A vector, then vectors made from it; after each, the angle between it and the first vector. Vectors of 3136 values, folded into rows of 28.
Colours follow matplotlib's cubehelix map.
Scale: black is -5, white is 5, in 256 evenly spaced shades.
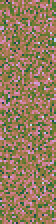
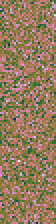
partly opposed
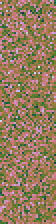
orthogonal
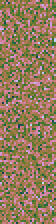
nearly parallel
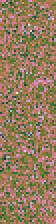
partly aligned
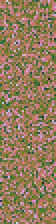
nearly opposite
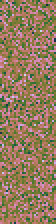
partly opposed
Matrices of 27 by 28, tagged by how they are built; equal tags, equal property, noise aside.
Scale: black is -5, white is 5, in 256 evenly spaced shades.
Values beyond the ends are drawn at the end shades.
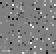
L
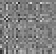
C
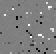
L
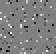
L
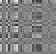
C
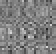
C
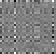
C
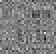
C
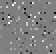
L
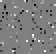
L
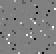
L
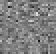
C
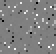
L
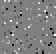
L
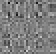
C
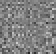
C
